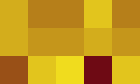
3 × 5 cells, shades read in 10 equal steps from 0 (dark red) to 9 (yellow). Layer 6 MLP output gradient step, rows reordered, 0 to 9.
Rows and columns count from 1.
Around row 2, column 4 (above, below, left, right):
8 0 6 6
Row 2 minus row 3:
4 -2 -3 7 -2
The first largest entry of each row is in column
4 1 3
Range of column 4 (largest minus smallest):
8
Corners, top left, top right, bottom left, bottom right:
7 5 3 8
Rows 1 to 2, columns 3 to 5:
5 8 5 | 6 7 6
